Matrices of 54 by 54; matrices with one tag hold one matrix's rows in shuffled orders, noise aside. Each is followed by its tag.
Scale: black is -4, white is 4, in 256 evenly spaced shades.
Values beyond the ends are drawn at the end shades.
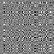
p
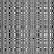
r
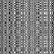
r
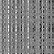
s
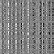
s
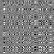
p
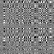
p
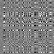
p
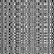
r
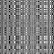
r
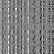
s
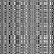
r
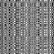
r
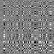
p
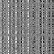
s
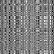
r
